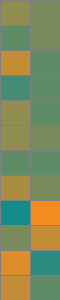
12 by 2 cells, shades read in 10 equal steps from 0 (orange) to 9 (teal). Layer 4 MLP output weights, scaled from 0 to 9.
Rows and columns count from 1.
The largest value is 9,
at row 9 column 1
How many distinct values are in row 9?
2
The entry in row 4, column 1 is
7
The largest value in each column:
9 8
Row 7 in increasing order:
6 6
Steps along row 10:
down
